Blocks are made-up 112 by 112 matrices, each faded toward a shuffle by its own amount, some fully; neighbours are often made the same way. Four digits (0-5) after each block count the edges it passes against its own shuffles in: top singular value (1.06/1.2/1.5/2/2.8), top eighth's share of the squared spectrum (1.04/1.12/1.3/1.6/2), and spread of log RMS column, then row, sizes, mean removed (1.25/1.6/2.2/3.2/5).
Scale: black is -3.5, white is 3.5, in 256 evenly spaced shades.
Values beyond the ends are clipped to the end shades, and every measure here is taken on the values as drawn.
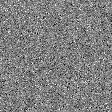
0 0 0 0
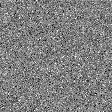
0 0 0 0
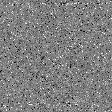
3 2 0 1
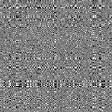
5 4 3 4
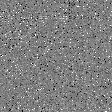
2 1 0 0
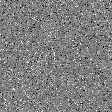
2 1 0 0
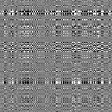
5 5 4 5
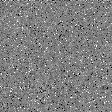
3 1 0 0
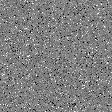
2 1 0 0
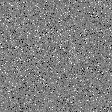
2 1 0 0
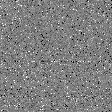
3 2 0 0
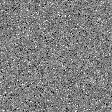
1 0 0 0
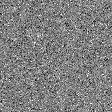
1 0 0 0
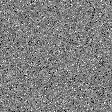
0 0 0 0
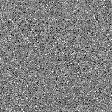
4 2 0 1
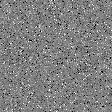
2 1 0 0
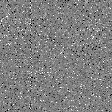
3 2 1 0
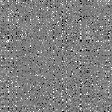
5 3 2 2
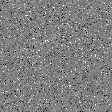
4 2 1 0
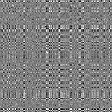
5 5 4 4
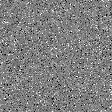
3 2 0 0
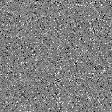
4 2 1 1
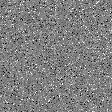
2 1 0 0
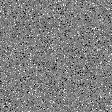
2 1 0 0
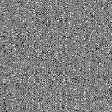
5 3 2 2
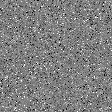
3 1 0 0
